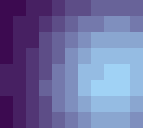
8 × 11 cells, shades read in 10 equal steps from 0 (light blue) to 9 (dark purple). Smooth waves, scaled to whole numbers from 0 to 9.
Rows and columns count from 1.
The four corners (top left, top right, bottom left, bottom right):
9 5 9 3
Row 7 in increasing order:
1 1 1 2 2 3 4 6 7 8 9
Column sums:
70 65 59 50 40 31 22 16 14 14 19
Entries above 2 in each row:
11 11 7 6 6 6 6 8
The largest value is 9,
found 7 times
